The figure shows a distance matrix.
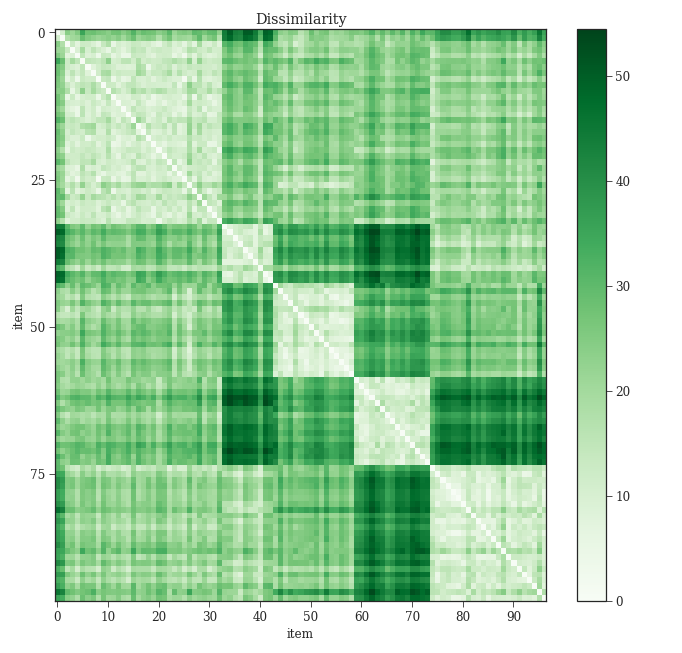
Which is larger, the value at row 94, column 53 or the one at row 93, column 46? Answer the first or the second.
the first
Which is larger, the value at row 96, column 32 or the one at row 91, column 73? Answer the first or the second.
the second
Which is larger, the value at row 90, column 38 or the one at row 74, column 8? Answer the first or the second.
the first
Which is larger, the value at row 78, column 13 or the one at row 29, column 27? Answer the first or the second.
the first
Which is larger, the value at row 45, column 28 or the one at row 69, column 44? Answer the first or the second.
the second
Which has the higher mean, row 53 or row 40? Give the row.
53
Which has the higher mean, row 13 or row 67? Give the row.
67
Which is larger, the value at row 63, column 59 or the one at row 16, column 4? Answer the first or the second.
the second
